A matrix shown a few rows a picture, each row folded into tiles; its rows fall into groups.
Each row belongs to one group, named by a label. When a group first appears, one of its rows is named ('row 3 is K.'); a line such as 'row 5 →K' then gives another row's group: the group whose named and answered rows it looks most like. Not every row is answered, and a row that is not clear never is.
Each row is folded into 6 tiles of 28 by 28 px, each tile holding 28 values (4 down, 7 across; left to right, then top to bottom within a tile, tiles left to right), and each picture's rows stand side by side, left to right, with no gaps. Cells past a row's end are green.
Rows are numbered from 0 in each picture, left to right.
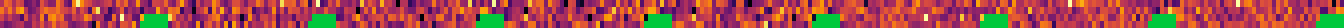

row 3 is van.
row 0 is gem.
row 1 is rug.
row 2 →van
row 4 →van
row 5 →gem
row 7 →gem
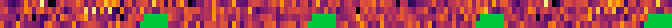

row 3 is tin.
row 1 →rug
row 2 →van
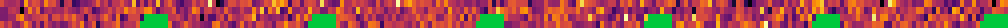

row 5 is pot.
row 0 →van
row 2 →gem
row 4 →van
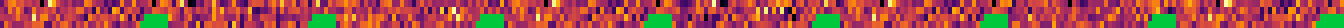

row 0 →pot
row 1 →rug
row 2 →pot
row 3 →pot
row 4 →tin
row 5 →pot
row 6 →van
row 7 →pot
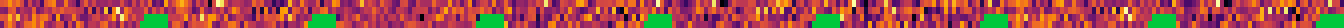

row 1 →pot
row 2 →van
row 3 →tin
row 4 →tin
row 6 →pot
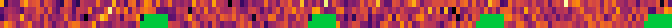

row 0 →van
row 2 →tin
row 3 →gem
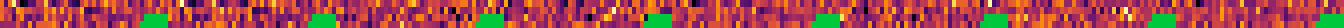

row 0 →rug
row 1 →rug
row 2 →tin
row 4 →rug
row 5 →rug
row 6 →pot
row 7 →rug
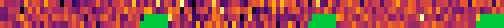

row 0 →van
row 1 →rug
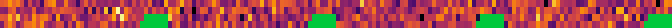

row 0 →pot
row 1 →rug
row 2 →van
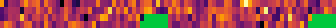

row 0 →van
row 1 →gem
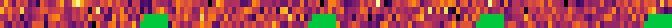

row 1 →pot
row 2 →tin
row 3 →van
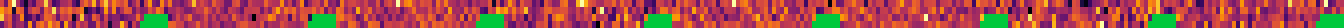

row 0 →rug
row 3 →gem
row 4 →gem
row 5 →gem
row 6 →van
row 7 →rug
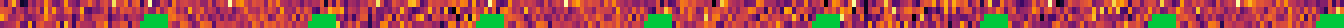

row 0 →rug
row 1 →gem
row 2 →tin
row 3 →gem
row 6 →tin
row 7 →gem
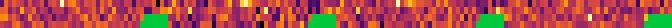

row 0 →gem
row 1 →gem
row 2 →gem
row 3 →gem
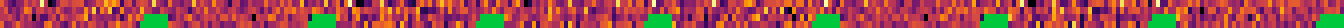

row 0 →tin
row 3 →rug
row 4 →tin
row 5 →van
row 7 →rug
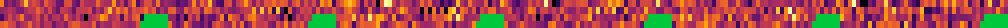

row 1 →tin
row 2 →pot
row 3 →tin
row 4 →pot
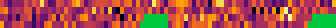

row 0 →tin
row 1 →pot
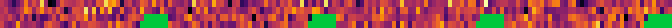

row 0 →tin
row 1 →van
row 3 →van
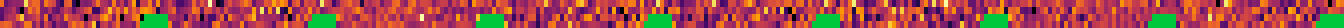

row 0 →van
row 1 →tin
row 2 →gem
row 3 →tin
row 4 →tin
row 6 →rug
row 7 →pot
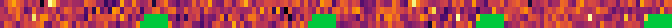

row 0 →pot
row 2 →gem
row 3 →gem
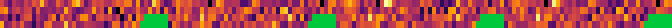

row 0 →tin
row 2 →pot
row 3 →pot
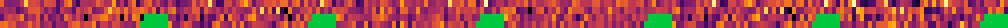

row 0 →van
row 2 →rug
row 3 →rug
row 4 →tin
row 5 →rug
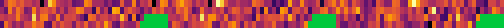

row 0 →pot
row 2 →gem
